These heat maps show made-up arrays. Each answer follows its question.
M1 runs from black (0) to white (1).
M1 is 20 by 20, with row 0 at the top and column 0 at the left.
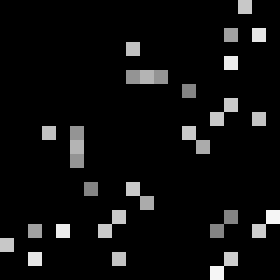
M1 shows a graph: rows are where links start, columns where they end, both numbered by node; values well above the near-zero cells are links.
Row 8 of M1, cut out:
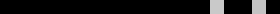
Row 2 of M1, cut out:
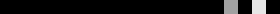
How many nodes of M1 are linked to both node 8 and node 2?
1
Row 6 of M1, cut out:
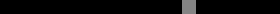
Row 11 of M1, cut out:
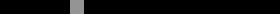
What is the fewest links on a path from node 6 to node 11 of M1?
4
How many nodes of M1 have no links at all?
2
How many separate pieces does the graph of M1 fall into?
5
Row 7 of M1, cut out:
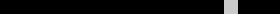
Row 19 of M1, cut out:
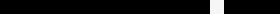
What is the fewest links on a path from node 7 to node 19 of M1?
3
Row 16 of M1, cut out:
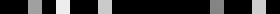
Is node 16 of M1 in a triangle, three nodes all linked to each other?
yes
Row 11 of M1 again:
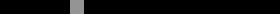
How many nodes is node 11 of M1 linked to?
1
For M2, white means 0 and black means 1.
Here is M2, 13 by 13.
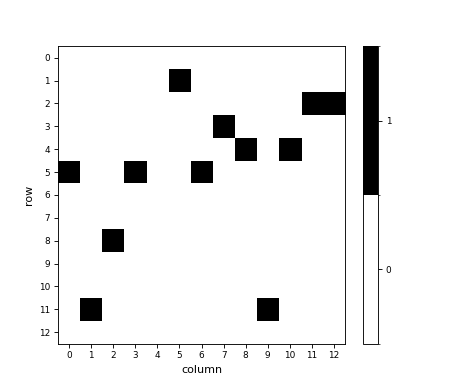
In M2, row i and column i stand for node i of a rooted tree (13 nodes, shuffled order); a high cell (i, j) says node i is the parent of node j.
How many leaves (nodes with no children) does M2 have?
6
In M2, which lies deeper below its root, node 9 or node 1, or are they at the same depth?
the same depth
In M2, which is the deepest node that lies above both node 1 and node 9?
11
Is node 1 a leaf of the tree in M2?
no
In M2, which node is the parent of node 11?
2
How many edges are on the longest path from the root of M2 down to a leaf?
7
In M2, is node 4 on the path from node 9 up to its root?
yes
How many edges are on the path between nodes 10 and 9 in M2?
5
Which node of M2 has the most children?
5
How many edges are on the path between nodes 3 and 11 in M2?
3
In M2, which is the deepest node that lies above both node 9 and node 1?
11
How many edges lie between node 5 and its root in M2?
5
